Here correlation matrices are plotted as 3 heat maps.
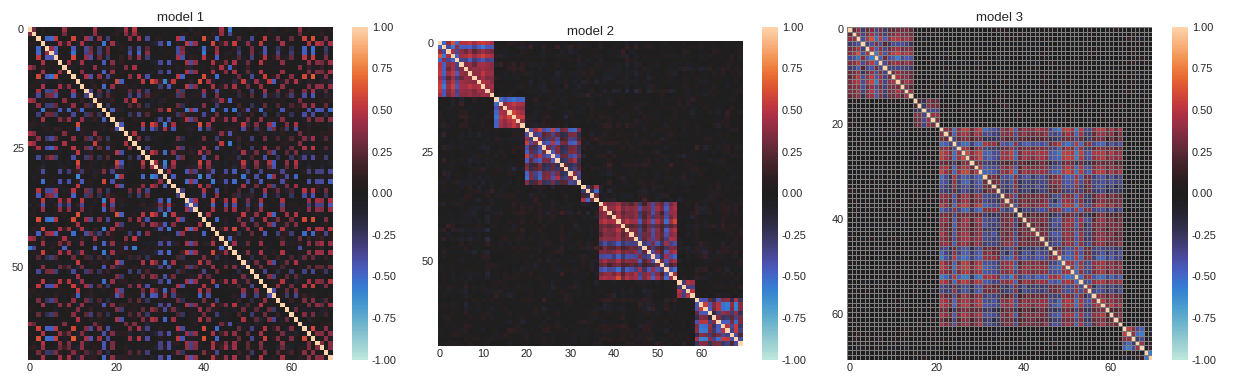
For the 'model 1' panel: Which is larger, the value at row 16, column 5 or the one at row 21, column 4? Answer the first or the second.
the second
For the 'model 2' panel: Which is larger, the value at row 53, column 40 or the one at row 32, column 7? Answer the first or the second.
the first
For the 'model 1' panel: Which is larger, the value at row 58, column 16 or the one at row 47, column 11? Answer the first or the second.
the first
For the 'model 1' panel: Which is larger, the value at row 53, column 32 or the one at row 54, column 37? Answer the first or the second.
the second
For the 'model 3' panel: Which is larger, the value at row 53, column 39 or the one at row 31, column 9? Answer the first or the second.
the first
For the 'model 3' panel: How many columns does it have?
70
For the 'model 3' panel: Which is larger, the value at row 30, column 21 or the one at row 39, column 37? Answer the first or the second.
the first
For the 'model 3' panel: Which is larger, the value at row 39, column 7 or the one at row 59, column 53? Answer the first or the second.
the second
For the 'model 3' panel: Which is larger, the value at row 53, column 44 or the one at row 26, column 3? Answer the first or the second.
the first
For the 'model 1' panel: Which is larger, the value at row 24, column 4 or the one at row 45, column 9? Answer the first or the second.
the second
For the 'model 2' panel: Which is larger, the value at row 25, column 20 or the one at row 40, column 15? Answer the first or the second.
the second
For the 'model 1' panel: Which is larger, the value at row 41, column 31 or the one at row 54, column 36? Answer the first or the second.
the second
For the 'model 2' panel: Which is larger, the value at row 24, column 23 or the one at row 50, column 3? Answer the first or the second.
the second
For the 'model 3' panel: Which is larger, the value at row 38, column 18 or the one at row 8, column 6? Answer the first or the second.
the second
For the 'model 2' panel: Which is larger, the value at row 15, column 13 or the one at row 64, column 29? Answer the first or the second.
the second
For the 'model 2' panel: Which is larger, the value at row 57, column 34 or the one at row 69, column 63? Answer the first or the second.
the second
